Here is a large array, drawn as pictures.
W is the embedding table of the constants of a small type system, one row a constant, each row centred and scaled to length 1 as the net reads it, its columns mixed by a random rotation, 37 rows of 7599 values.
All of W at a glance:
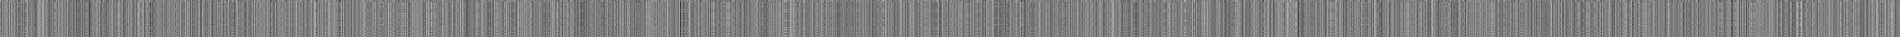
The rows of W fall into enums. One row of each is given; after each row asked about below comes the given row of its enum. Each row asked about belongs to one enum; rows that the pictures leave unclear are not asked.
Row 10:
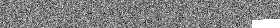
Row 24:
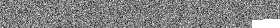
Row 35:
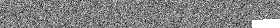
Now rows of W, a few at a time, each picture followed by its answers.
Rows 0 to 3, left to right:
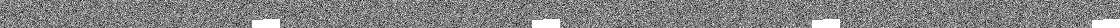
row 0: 35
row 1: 35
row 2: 24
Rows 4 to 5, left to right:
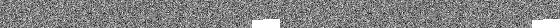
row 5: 10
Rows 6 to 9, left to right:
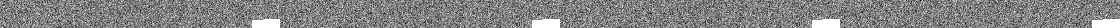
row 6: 24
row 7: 10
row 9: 35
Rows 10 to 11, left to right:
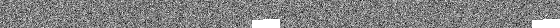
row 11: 35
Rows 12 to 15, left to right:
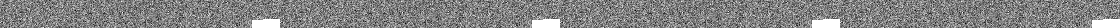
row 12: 10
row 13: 10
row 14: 10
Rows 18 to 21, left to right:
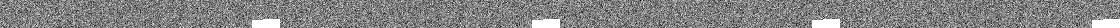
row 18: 24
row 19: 10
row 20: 35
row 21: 10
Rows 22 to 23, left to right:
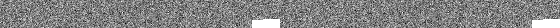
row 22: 10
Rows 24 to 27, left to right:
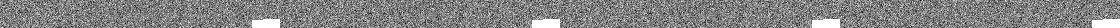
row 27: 35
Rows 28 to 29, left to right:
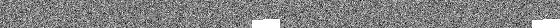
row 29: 35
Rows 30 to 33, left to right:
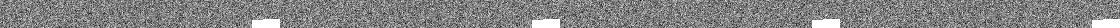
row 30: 10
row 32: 35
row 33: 10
